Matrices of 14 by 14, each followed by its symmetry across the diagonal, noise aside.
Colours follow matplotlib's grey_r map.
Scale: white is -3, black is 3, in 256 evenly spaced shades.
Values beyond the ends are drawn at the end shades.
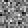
neither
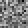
neither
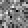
symmetric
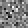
antisymmetric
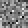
antisymmetric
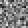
antisymmetric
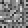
symmetric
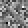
antisymmetric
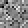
symmetric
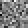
antisymmetric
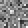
symmetric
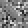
antisymmetric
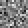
antisymmetric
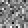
neither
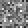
symmetric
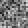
symmetric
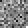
symmetric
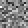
neither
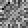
symmetric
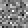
neither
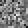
symmetric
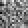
antisymmetric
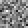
neither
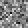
neither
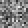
antisymmetric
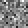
neither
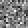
neither
